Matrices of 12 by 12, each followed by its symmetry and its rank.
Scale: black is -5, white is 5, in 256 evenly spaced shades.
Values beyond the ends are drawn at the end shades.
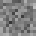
neither, full rank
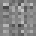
neither, rank two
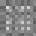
symmetric, rank two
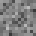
symmetric, full rank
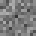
symmetric, full rank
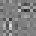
antisymmetric, rank two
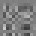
neither, rank two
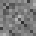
symmetric, full rank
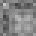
symmetric, rank two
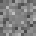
symmetric, full rank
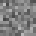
neither, full rank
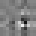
antisymmetric, rank two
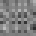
neither, rank two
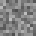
neither, full rank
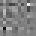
antisymmetric, rank two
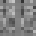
neither, rank two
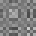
symmetric, rank two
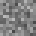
neither, full rank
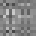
neither, rank two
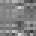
neither, rank two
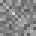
symmetric, full rank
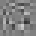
antisymmetric, rank two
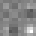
symmetric, rank two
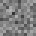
symmetric, full rank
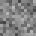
neither, full rank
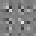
symmetric, rank two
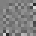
antisymmetric, rank two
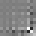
symmetric, rank two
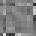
antisymmetric, rank two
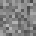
neither, full rank
